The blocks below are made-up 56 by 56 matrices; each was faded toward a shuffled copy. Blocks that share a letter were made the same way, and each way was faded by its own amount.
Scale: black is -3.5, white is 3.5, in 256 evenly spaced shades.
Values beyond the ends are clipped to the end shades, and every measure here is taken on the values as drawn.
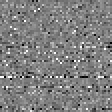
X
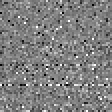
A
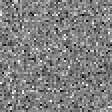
A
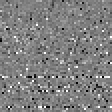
X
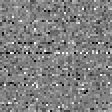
X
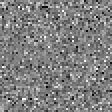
A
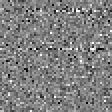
A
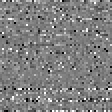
X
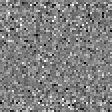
A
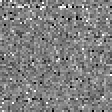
A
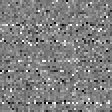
X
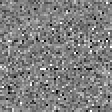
A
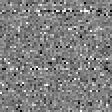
X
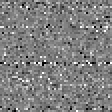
X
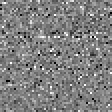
A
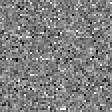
A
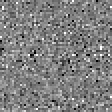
A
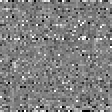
X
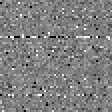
X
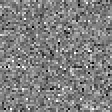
A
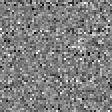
A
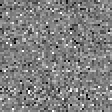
A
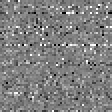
X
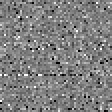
X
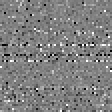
X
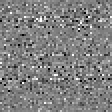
X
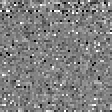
A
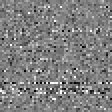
X
